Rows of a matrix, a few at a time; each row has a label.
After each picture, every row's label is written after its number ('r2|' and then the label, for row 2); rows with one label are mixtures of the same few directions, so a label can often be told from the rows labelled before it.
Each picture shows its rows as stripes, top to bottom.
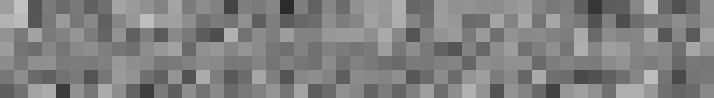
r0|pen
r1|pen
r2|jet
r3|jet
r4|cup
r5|pen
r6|pen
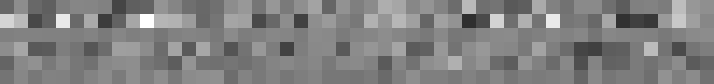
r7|cup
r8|pen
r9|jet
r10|pen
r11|jet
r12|jet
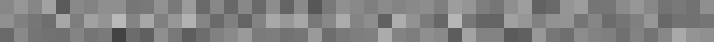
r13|pen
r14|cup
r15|cup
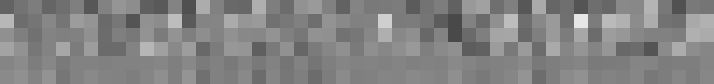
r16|pen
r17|jet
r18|jet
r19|pen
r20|pen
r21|pen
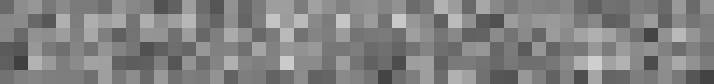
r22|jet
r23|cup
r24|pen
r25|pen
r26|pen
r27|jet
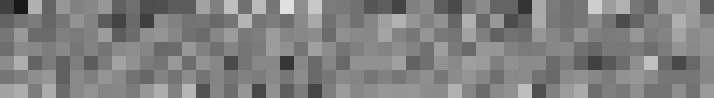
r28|pen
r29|cup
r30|cup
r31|jet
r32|pen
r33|pen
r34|pen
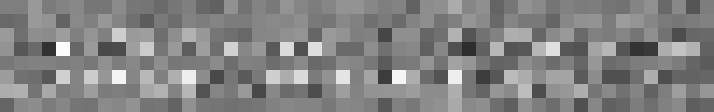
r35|jet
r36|pen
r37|cup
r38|pen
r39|jet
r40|cup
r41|pen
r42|jet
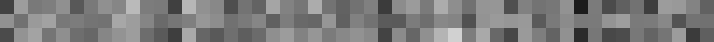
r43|jet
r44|cup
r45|jet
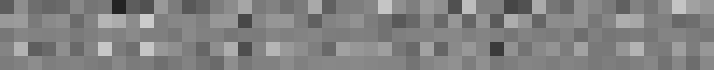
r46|cup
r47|cup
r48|jet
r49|cup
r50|jet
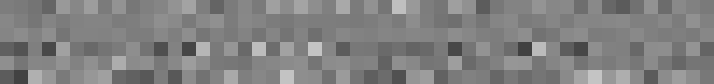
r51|cup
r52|jet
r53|pen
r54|pen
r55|cup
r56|pen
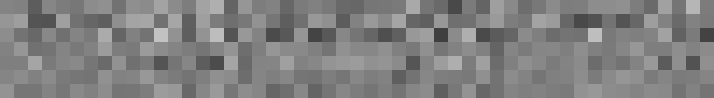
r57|jet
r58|pen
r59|jet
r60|cup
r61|jet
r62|cup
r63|jet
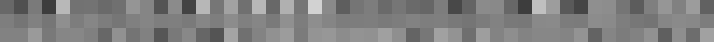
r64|pen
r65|pen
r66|jet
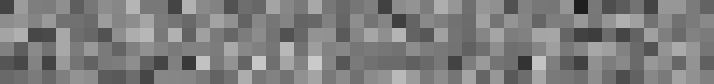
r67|jet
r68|cup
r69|pen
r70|pen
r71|pen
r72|cup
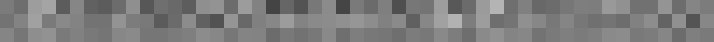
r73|cup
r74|jet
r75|cup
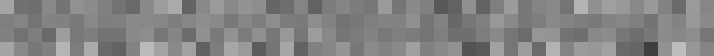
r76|jet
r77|jet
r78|pen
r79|pen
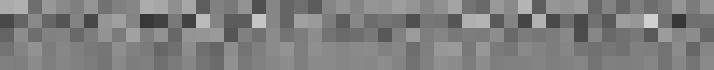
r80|pen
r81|pen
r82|jet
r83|jet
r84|jet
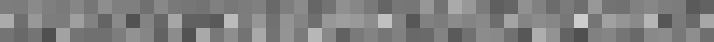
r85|jet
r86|jet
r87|pen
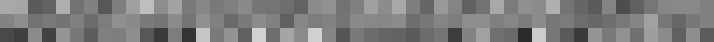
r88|pen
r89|pen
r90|pen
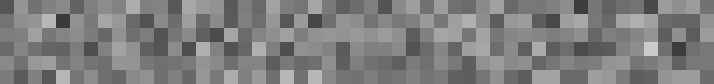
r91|jet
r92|pen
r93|jet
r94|pen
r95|cup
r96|pen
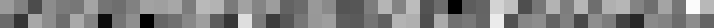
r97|jet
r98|cup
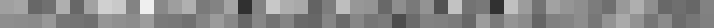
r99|cup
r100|cup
